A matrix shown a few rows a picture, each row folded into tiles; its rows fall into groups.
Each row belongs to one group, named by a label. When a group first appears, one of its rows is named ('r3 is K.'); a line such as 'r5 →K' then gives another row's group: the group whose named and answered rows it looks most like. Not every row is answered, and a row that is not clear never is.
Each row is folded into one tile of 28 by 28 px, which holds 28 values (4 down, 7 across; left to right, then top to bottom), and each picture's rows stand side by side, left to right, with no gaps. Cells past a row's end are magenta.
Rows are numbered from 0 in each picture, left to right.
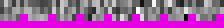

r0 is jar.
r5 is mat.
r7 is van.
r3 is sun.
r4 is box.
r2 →jar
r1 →mat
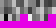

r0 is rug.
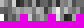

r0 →rug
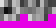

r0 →box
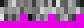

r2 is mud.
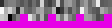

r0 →van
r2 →box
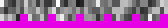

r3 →rug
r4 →van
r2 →mud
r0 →box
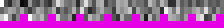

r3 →box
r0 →mud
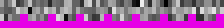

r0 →rug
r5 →mud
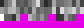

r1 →jar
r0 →van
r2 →sun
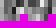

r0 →rug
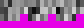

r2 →box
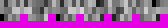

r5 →jar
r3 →jar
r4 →sun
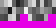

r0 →jar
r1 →rug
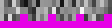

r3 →mud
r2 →sun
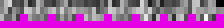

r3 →mat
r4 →van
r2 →jar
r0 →jar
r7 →mud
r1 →van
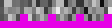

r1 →mat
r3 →sun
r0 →jar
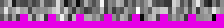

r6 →jar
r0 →jar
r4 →jar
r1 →mat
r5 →jar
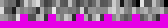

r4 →mud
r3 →mat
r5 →mud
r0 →rug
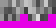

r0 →rug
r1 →mud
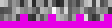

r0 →box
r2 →van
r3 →rug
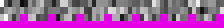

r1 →van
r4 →van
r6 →sun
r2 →jar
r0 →mud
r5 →mud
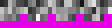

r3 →jar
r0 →van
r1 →sun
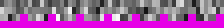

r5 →box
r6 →van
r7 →sun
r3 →rug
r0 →van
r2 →mat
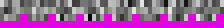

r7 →rug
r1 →jar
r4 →rug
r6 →rug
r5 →mud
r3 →rug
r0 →box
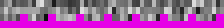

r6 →rug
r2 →mat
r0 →jar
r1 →van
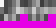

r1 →jar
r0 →box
